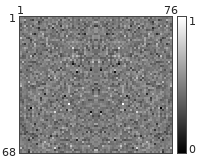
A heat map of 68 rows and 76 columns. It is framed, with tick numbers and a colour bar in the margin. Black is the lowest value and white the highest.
A few values lie far out on both sides of the bulk. No overall slope runs across the table. No seam splits the table. No row or column stands out. The left and right halves mirror each other. The texture is fine-grained noise. No regular stripes run through it.
